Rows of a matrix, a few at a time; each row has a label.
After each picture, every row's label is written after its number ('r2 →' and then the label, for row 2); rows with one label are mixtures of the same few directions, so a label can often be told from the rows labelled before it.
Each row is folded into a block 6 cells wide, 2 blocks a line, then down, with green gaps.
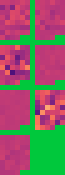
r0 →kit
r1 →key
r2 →key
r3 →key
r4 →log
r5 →log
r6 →log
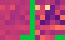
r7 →kit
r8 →kit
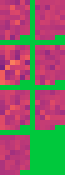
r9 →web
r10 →kit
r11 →log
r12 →web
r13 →log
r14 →key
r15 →log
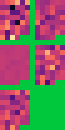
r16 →web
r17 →log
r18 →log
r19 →web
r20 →web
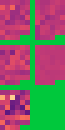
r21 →kit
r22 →log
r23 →kit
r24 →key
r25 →kit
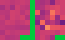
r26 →kit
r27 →key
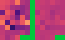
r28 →key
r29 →key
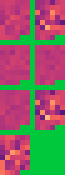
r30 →log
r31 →key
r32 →kit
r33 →web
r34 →log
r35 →key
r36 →log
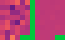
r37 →web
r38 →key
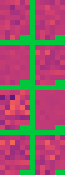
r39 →web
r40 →web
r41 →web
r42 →kit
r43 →kit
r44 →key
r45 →kit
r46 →web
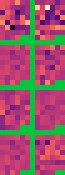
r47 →key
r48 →kit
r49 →web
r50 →web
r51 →log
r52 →log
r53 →web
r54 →kit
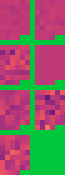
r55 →web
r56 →key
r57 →kit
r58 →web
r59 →log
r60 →web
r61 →log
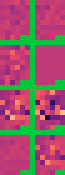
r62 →web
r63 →kit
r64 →web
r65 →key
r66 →key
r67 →key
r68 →kit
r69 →key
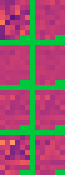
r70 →log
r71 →web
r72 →kit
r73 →web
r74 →kit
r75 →kit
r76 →kit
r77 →kit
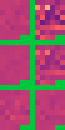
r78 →key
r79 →kit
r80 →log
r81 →kit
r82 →key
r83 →key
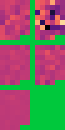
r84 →log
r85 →key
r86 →web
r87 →web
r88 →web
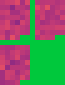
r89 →web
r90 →kit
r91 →log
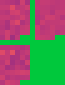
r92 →web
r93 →log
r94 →kit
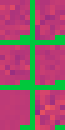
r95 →kit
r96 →log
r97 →key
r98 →web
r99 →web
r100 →log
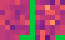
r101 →key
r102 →web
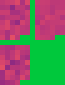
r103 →web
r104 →log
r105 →log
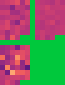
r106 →web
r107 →web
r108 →key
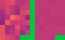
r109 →log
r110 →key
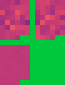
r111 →key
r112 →log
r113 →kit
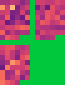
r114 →kit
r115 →kit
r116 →log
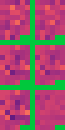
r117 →web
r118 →web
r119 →key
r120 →key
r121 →key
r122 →kit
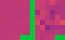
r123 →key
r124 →key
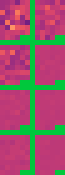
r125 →key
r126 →web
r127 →kit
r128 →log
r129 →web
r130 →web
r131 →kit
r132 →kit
